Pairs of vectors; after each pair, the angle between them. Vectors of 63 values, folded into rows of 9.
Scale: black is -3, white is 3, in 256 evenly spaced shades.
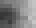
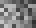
partly opposed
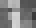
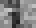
nearly opposite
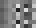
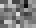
partly aligned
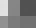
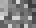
partly aligned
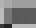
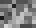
partly opposed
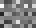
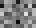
nearly opposite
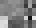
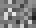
orthogonal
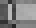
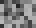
orthogonal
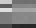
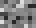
orthogonal
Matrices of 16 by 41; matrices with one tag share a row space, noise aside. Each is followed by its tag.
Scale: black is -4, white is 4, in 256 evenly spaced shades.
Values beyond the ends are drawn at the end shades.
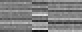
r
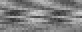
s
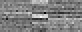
r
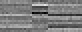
r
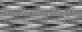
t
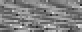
t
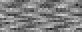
t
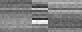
r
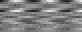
t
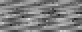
t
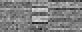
r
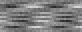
s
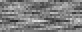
s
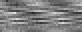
s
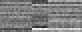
r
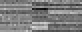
r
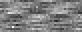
s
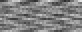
t
